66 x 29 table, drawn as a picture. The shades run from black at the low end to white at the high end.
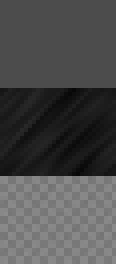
It is made of 3 by 1 panels. Panel 1,1: low, flat. Panel 2,1: very low, slanting up to the right, faint in contrast. Panel 3,1: middling, checkered, faint in contrast.
